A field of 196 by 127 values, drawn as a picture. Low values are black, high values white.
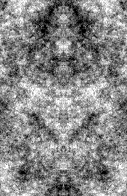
Ninth with the lowest average: top middle. Grain: blotchy. Histogram: bell-shaped. Odd rows or columns: none. Mirror symmetry: left to right.
